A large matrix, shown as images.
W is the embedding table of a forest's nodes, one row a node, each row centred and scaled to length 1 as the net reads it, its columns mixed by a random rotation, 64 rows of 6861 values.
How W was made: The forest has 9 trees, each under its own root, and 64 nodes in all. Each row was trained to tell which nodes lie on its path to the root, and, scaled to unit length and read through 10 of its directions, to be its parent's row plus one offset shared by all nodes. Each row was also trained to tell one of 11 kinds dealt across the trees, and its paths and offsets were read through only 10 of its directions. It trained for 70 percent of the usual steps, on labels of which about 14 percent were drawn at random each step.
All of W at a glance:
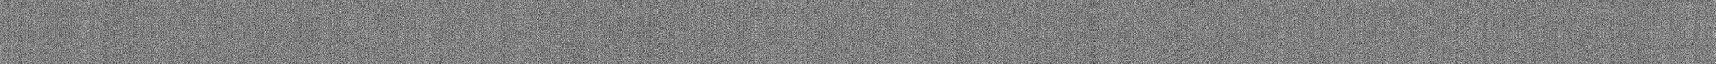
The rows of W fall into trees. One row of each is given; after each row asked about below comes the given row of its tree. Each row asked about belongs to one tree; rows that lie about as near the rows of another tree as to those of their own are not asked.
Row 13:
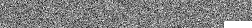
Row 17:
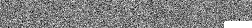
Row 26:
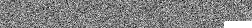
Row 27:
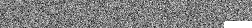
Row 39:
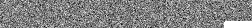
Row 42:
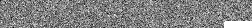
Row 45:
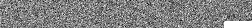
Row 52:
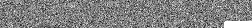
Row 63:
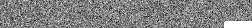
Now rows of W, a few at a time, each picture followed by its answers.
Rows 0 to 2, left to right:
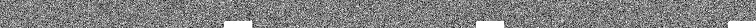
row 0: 45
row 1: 45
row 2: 63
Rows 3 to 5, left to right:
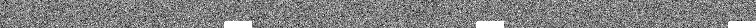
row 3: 17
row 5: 52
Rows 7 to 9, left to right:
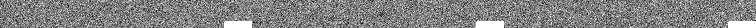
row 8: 39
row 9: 42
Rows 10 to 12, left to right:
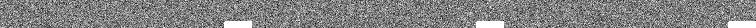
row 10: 52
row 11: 42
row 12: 42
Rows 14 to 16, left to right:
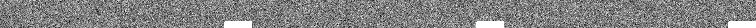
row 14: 17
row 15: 42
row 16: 52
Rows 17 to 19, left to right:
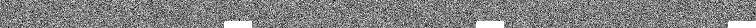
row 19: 39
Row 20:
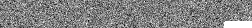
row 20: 26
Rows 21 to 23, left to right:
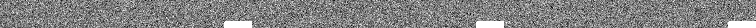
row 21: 17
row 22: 63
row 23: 26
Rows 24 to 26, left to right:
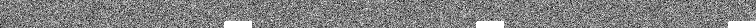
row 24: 63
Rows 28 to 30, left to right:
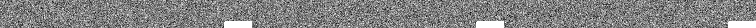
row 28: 27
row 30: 63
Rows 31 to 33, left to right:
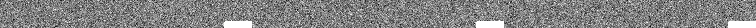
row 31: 42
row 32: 42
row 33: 17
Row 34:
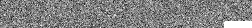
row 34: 42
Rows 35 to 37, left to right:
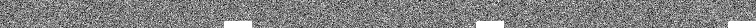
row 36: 52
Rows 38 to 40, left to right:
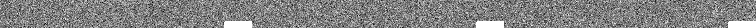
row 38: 17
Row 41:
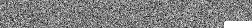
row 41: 63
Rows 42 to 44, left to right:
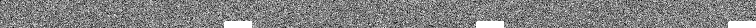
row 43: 13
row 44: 13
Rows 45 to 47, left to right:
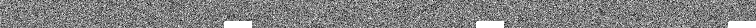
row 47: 45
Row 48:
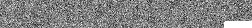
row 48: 45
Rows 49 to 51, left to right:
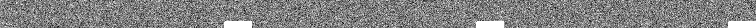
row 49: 52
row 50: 26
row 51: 45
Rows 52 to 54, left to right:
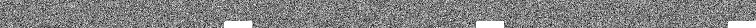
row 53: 13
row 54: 17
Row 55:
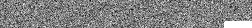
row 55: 17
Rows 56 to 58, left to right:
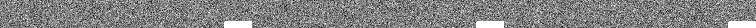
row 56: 63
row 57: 63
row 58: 27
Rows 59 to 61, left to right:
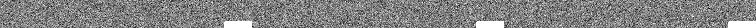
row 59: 26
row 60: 27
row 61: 17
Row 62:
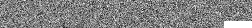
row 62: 63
